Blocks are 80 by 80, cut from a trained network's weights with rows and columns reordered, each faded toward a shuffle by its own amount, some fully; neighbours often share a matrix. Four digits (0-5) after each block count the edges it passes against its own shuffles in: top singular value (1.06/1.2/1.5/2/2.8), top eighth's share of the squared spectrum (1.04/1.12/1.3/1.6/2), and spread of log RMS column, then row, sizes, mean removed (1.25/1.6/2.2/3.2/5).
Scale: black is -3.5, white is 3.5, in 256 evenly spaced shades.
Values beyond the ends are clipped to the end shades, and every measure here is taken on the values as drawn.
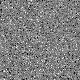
0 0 0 0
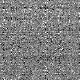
3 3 3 0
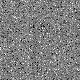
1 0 0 0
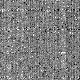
3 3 0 2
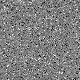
1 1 0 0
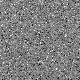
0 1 0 0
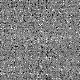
2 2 2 0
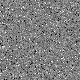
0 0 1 0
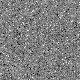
0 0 0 0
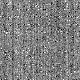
3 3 0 2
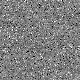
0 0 0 0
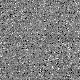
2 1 1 0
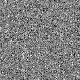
2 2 0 1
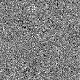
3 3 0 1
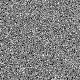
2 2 0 0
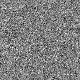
2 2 0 1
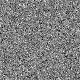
0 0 0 0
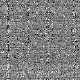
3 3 3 0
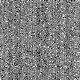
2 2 0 1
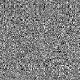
3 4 2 2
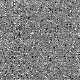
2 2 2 0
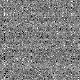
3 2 2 0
